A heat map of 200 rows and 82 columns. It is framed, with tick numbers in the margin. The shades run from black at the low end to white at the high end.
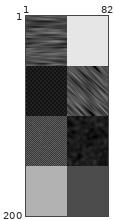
The table splits into 4 rows of 2 panels. Panel 1,1: low, streaked across. Panel 1,2: very high, flat. Panel 2,1: very low, checkered, faint in contrast. Panel 2,2: low, slanting down to the right. Panel 3,1: low, checkered. Panel 3,2: very low, blotchy, faint in contrast. Panel 4,1: high, flat. Panel 4,2: low, flat.
